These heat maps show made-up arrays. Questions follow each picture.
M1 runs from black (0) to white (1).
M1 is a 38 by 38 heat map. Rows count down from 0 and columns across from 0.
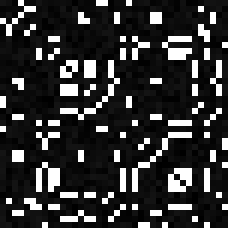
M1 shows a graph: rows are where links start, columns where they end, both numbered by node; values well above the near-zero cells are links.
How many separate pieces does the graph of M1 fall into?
1
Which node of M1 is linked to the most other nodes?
node 34
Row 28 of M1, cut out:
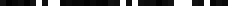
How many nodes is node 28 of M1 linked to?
9
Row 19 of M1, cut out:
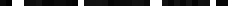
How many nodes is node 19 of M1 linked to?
6
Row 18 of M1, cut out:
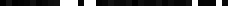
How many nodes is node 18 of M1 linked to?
7
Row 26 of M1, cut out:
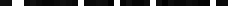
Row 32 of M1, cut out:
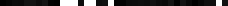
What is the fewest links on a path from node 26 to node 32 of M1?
3
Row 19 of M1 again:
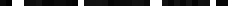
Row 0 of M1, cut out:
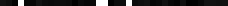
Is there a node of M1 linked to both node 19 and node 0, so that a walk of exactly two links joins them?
yes
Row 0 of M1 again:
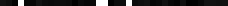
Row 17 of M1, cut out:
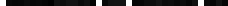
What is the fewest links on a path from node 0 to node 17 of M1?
1
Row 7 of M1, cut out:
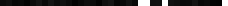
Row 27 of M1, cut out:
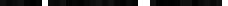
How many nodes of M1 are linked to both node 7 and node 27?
3
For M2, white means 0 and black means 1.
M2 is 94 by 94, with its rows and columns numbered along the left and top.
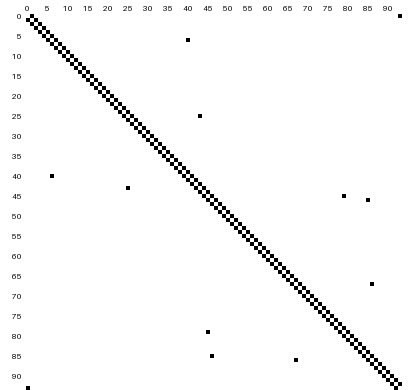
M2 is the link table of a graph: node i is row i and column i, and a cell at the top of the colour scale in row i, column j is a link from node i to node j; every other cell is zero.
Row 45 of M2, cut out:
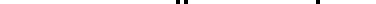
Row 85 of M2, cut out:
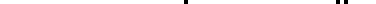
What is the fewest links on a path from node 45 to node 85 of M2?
2
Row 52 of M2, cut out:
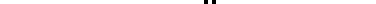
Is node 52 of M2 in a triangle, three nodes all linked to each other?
no
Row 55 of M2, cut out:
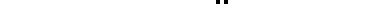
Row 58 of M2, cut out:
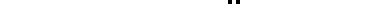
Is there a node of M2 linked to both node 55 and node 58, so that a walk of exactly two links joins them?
no
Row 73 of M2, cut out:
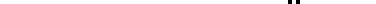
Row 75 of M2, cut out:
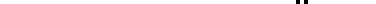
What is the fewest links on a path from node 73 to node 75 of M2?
2
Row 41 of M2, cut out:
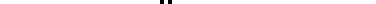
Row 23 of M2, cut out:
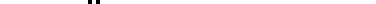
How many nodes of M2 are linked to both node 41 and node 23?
0
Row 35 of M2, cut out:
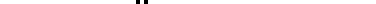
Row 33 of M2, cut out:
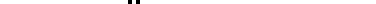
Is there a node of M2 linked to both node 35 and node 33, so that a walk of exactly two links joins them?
yes
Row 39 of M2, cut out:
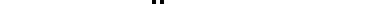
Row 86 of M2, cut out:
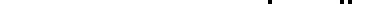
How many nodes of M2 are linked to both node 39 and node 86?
0
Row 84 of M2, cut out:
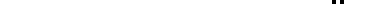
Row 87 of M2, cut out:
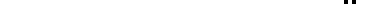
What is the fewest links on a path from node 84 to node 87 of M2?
3
